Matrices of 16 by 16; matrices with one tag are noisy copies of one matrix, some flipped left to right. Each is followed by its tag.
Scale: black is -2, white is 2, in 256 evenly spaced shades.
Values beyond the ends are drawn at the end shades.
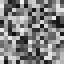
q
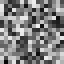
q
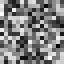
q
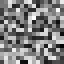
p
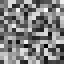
p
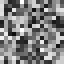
q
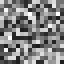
p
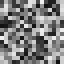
q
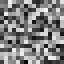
p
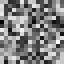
q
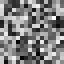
q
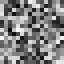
q
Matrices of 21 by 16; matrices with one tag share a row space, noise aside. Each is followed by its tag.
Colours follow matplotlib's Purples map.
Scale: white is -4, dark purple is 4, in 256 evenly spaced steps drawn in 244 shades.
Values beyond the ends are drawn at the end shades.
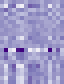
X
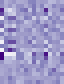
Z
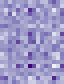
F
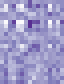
X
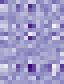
F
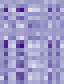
X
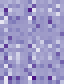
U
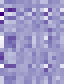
Z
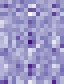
F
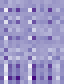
U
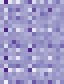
U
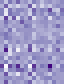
U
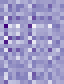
U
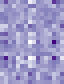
F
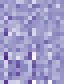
U
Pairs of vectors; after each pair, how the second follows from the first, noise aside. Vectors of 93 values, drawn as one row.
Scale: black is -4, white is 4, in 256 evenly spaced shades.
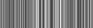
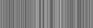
shrunk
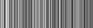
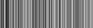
negated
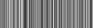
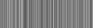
shrunk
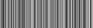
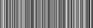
negated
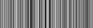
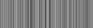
shrunk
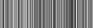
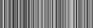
negated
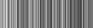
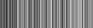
negated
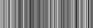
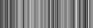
negated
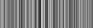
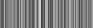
negated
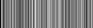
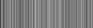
shrunk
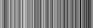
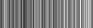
negated
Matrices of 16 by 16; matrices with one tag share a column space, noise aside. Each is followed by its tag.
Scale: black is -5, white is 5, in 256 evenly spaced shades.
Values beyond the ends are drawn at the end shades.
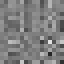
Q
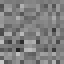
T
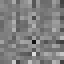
Q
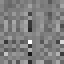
Q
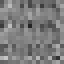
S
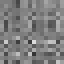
Q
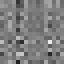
Q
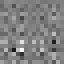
T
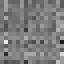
Q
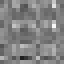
S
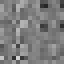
S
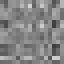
S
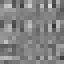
S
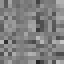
Q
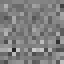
T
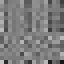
Q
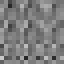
S
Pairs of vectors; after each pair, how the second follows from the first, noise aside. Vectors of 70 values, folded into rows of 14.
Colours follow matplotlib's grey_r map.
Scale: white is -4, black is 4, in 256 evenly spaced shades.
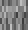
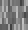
sign-scrambled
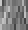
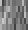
copied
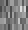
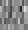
sign-scrambled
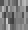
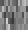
copied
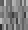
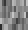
sign-scrambled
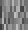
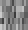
sign-scrambled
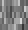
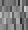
sign-scrambled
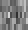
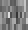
copied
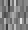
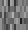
sign-scrambled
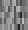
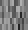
sign-scrambled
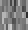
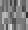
copied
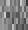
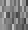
copied
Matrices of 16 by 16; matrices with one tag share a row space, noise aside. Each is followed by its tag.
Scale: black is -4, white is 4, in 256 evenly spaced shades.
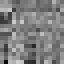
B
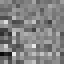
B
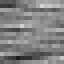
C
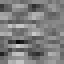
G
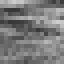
C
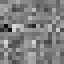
B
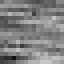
C
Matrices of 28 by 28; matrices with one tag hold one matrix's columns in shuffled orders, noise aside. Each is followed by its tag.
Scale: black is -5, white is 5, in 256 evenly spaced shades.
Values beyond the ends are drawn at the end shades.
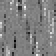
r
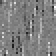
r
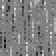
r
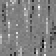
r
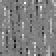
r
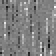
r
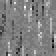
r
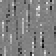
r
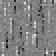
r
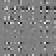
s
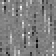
r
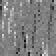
r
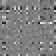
s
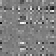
s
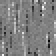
r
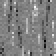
r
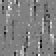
r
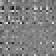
s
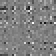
s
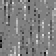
r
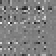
s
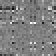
s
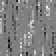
r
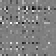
s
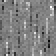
r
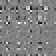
s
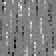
r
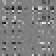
s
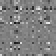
s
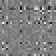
s
